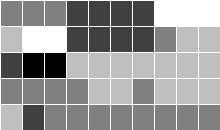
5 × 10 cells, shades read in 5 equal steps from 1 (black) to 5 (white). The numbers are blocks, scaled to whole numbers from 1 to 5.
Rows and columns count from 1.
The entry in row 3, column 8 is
4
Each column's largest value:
4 5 5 4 4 4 4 5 5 5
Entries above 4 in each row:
3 2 0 0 0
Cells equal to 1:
2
